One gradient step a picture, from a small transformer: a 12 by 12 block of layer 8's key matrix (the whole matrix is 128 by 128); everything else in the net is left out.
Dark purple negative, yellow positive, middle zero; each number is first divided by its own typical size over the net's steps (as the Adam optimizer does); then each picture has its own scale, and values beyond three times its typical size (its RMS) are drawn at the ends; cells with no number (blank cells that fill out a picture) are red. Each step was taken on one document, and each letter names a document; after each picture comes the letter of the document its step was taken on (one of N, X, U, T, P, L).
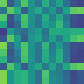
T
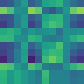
T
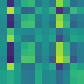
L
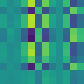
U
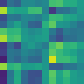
T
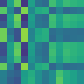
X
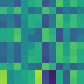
L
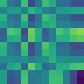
X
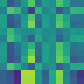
L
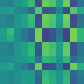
U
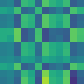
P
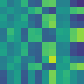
X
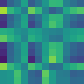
T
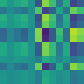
U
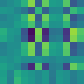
P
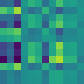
T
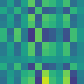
P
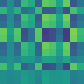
U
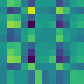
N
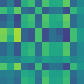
P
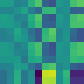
X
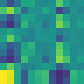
L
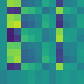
N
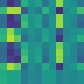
L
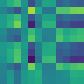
N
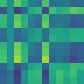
T
